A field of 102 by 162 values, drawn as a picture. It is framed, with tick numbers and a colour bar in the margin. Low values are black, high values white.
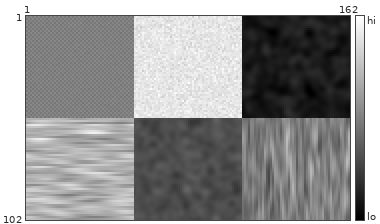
The table splits into 2 rows of 3 panels. Panel 1,1: middling, checkered, faint in contrast. Panel 1,2: very high, fine-grained, faint in contrast. Panel 1,3: very low, blotchy, faint in contrast. Panel 2,1: high, streaked across. Panel 2,2: low, blotchy, faint in contrast. Panel 2,3: middling, streaked downward.
